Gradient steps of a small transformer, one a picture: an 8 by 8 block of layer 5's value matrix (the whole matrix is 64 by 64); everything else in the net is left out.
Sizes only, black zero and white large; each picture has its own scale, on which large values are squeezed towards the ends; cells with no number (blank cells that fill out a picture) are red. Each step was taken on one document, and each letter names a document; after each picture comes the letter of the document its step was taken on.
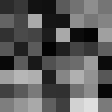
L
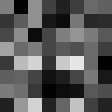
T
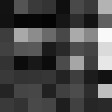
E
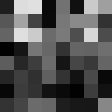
L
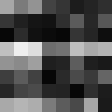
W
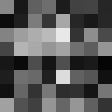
W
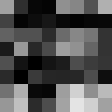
L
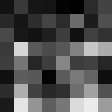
L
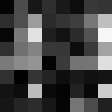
E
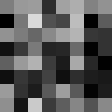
T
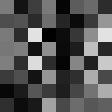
E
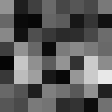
L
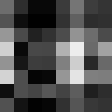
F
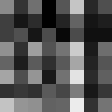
F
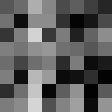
T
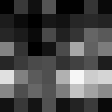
F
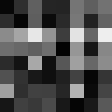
E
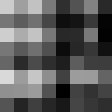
W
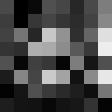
E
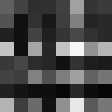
F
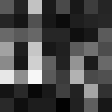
E
